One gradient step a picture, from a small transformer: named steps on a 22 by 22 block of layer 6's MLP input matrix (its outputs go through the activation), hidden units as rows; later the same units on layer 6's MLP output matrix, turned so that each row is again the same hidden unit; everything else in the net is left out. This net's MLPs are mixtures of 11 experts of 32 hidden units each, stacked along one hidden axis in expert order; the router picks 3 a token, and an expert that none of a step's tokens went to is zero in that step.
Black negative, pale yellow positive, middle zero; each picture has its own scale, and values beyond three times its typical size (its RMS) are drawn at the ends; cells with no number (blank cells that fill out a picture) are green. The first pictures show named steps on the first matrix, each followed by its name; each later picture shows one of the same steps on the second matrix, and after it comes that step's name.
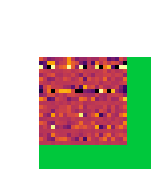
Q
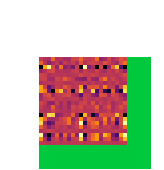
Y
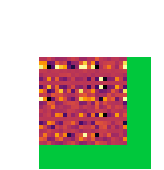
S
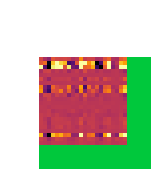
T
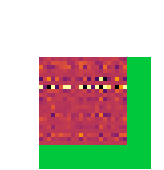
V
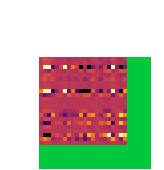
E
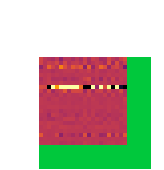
V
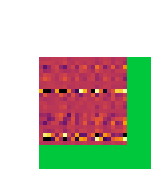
E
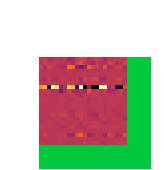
V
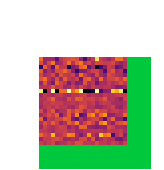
Y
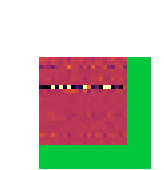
V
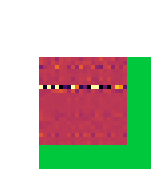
V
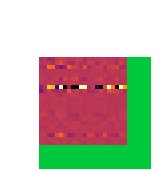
V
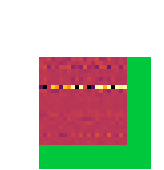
V
